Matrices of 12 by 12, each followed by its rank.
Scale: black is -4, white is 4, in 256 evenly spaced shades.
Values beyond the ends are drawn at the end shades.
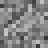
full rank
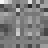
two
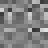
two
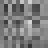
two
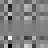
one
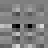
one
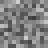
full rank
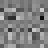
two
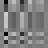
one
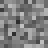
full rank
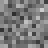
full rank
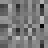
two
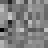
two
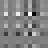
one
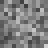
full rank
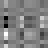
one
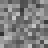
full rank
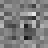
two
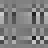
one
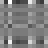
one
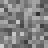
full rank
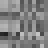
two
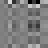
one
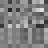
two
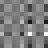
one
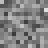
full rank
